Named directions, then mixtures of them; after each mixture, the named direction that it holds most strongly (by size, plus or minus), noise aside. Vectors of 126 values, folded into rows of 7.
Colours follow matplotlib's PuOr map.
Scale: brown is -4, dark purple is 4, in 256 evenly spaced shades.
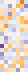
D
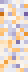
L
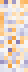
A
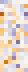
L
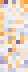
A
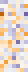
L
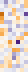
L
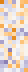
A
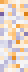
L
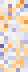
D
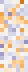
D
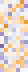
D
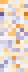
L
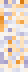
A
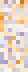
A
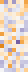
A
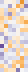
D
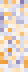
A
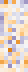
A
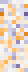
L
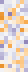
D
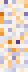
A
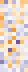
A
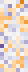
D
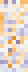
A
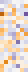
L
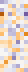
L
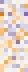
L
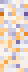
L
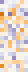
L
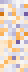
L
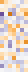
L
